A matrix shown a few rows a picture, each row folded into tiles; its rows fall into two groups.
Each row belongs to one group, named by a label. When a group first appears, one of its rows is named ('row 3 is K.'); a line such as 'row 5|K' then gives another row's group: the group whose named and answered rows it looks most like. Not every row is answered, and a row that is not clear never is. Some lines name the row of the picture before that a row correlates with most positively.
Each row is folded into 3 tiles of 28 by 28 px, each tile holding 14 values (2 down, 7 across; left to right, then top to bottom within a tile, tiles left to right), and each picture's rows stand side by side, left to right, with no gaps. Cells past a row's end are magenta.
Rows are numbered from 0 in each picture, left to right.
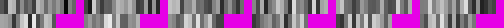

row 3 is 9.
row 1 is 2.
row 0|2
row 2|9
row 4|9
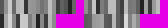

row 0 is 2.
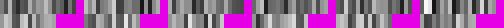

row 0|2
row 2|2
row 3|9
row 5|9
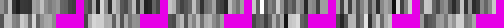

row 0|2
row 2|9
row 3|9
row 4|9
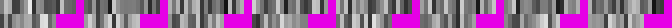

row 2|9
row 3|9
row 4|9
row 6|9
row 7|2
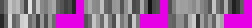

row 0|2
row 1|2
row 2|2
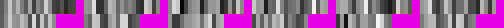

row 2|9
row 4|9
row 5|9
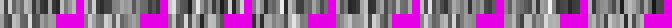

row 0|9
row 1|2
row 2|9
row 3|9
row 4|9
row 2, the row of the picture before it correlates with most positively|4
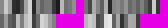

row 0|9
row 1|2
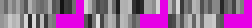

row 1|9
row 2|9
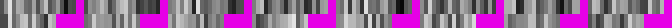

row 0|2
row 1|2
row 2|2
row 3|9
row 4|2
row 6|9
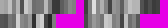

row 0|9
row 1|2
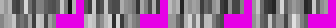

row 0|9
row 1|2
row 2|9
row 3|9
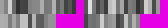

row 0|2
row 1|9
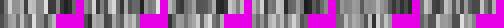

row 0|2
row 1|9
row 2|9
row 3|9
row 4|2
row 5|9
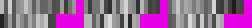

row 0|9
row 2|2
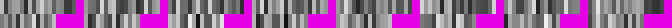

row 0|2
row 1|9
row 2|2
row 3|9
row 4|2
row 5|9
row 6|9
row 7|2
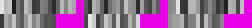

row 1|2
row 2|9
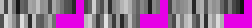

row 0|2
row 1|2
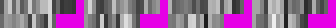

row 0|2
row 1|9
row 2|2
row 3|9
